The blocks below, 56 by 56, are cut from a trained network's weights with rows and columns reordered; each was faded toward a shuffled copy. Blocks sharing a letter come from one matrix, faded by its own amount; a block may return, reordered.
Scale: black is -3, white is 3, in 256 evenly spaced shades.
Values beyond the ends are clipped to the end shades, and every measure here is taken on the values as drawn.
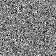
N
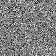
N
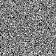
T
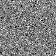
N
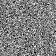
N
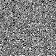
N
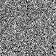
T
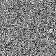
T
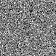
N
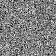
N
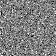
N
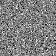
N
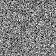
N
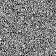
N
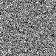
N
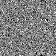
N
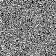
N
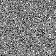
N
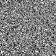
T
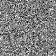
T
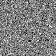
N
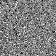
N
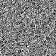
T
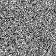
T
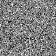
T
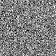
T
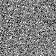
N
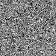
N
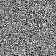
T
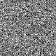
T
